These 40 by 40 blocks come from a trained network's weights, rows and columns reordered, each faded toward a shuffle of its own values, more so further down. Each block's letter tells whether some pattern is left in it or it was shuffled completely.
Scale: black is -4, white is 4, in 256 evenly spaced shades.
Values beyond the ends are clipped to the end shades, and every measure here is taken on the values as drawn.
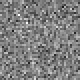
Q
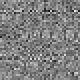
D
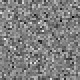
Q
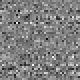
D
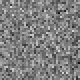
Q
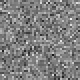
Q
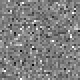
Q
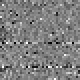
D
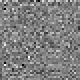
D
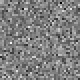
Q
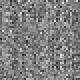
D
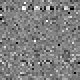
D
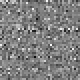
D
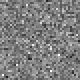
Q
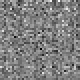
D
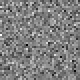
Q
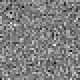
Q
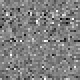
D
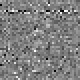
D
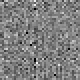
D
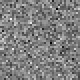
Q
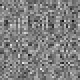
D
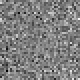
D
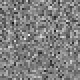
D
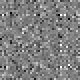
D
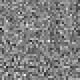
D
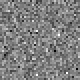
Q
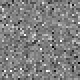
Q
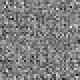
D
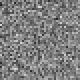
Q
